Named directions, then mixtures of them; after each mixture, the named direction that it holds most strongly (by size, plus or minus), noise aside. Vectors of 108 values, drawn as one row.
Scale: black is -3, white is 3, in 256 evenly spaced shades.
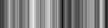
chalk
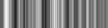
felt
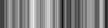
chalk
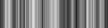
chalk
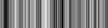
felt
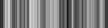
chalk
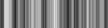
felt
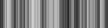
chalk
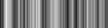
felt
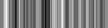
felt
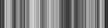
chalk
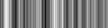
felt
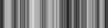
chalk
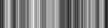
chalk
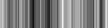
chalk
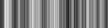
felt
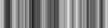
chalk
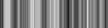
felt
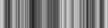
chalk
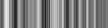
felt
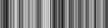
felt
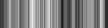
chalk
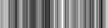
chalk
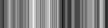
chalk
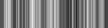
chalk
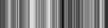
chalk
